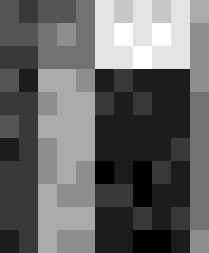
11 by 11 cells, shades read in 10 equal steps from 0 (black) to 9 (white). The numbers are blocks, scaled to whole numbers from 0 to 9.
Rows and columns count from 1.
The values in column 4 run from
3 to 6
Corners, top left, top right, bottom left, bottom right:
3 6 1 5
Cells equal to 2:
23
